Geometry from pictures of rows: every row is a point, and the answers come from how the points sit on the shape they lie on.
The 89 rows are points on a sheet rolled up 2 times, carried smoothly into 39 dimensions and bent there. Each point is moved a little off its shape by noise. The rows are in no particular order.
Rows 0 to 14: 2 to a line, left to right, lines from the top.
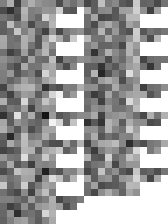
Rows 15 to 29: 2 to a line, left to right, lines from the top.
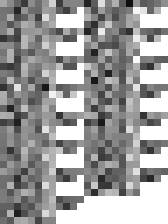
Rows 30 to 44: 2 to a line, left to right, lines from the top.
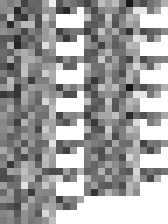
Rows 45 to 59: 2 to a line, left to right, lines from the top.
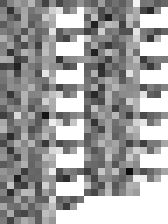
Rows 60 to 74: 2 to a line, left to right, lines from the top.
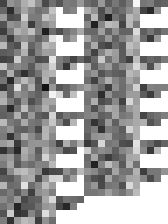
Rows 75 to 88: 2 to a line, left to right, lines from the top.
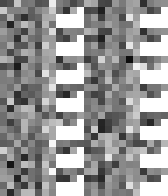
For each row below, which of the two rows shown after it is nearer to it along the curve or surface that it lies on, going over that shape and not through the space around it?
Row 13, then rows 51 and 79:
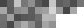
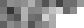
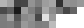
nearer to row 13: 51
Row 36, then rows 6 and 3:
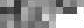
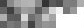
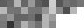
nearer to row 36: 6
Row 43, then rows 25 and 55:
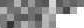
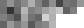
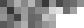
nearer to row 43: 55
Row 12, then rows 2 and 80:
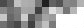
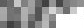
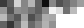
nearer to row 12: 80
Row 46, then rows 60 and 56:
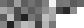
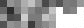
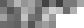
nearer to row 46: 60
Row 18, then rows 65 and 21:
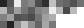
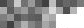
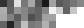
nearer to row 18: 21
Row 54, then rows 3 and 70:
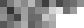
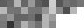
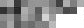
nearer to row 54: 3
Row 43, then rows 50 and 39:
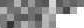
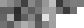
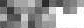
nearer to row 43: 50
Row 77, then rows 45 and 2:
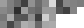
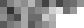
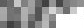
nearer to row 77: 2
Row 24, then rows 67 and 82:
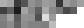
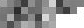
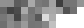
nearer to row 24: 67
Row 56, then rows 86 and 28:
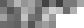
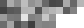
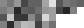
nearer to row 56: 86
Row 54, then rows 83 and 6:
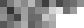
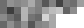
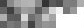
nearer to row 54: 83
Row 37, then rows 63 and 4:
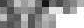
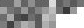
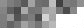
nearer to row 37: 63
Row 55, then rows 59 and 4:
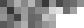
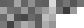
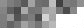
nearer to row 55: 59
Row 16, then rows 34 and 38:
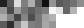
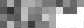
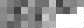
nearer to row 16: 34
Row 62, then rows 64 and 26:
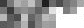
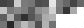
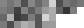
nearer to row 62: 64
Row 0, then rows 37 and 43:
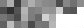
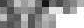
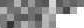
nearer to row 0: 37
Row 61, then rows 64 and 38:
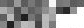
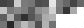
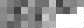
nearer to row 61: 64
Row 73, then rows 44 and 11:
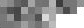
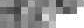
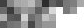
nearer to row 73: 44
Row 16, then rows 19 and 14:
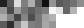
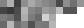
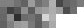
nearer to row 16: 19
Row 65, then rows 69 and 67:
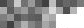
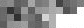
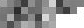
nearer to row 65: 67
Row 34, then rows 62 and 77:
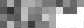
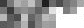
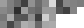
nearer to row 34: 62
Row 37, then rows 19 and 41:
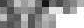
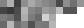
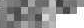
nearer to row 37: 19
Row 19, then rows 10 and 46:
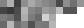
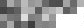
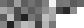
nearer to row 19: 10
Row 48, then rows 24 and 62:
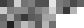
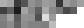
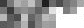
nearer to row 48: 62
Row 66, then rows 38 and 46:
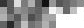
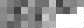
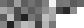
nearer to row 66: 46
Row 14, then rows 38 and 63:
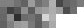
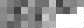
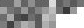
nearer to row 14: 38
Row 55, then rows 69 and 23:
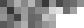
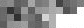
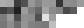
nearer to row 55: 69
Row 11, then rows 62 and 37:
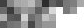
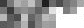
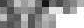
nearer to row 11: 62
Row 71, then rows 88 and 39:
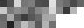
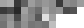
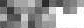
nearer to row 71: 39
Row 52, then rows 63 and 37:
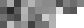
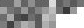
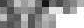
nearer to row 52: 37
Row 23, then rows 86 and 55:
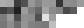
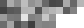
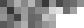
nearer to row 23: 86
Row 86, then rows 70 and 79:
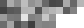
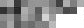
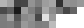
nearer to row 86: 70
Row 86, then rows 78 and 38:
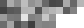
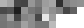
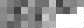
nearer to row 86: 78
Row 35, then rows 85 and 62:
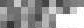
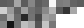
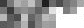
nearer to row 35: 62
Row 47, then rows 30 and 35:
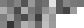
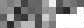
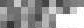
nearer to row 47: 35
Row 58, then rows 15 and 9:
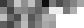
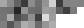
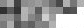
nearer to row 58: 9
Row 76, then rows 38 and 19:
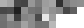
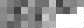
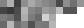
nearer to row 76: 19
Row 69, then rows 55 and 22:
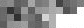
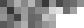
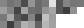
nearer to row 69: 55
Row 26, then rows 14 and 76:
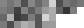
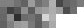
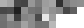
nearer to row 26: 76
